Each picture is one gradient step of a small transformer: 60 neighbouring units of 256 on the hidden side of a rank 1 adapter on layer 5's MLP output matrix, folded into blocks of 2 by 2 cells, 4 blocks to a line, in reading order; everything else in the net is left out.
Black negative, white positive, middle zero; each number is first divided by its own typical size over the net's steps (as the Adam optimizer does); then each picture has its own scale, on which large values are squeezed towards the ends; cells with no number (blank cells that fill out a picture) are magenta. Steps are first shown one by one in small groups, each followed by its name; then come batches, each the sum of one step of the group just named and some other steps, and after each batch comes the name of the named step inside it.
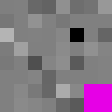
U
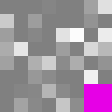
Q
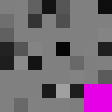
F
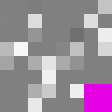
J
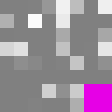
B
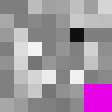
U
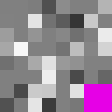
J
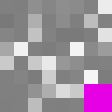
J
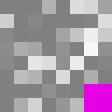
Q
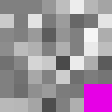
B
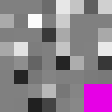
B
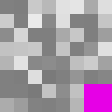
B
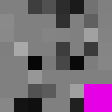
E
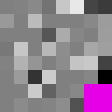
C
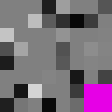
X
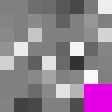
E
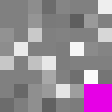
X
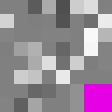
E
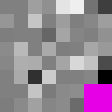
C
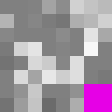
X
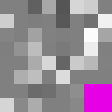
E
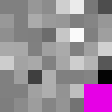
C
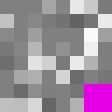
X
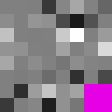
X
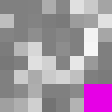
X
